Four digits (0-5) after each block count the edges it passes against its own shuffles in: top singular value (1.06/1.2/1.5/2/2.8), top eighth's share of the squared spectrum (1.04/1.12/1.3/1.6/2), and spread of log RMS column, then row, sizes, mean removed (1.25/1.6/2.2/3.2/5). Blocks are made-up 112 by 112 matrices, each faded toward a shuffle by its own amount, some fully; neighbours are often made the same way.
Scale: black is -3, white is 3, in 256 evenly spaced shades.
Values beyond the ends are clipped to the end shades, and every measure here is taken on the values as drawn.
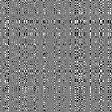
5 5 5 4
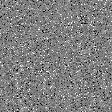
3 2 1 1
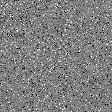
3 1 0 0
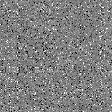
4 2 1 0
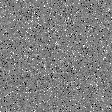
2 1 0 0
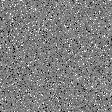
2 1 0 0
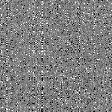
4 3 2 2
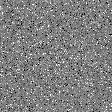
2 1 0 0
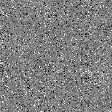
3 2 2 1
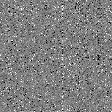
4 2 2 0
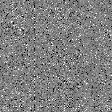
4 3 2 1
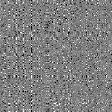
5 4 3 2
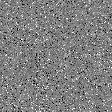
3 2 0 0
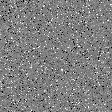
2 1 0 0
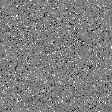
3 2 1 0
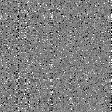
4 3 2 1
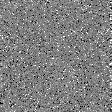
3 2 1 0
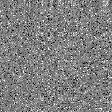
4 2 1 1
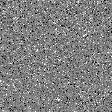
3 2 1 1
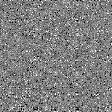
4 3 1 2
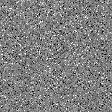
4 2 1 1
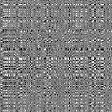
5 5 4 4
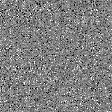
4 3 1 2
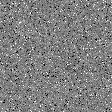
0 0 0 0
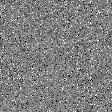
0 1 2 0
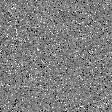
0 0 1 0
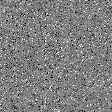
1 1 1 0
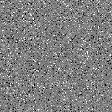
4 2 1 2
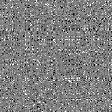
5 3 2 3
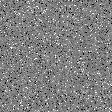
2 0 0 0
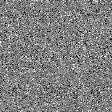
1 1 0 2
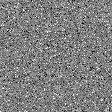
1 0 0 1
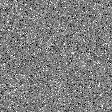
0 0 0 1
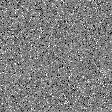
0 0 0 1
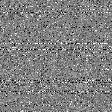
2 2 0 3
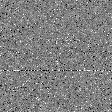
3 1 0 1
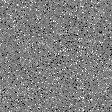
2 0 0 0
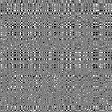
5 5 4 4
